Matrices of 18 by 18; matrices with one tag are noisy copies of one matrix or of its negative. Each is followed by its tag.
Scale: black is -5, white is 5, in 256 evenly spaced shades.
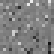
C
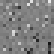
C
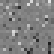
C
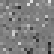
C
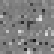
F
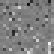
C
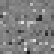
F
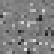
F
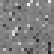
C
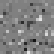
F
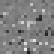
F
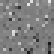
C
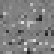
F
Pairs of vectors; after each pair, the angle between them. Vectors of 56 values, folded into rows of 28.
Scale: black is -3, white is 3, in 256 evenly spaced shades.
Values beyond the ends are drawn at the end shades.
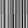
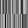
orthogonal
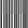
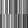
partly aligned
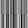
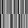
orthogonal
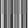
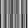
nearly parallel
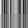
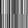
nearly opposite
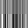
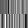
partly opposed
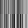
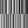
orthogonal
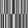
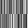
orthogonal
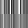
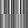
nearly parallel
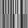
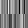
partly opposed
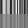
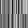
partly opposed
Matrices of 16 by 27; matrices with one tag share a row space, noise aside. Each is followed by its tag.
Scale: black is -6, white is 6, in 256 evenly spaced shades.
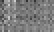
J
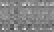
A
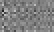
J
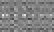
A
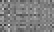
J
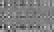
J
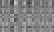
A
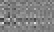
J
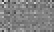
J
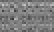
A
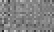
J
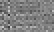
J
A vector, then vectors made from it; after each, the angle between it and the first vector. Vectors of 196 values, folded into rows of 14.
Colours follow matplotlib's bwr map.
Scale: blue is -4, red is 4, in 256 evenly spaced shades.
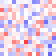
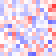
orthogonal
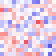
nearly parallel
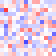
partly opposed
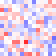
nearly parallel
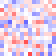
nearly parallel
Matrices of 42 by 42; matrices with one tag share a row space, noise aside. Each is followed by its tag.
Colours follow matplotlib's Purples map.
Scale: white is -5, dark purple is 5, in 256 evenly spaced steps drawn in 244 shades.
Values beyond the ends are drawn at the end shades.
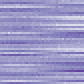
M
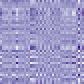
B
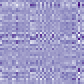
B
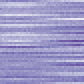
M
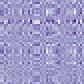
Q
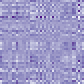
B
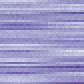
M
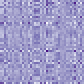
Q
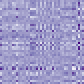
B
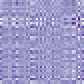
B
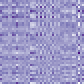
B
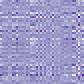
B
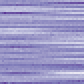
M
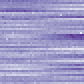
M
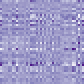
B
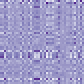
Q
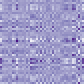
B
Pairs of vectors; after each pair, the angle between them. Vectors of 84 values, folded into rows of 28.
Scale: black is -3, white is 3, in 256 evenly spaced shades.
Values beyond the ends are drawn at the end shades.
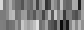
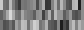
nearly parallel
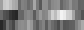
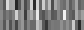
orthogonal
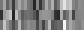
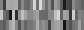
nearly opposite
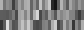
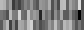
partly aligned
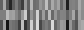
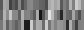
partly aligned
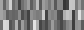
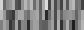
partly aligned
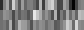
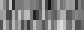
partly opposed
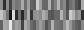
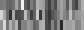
partly aligned
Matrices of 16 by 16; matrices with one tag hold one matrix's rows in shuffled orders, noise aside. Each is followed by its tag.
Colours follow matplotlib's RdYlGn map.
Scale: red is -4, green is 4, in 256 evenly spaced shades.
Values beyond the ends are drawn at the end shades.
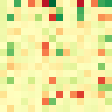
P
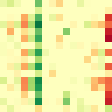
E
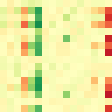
E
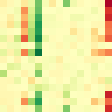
E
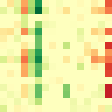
E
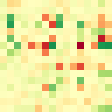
P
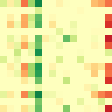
E
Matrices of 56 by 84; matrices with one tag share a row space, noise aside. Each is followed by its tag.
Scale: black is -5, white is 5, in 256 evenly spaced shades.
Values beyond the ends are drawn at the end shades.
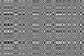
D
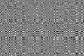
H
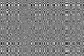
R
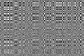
D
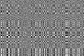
R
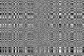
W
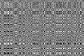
D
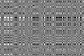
D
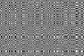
H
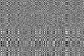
R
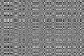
D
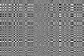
W
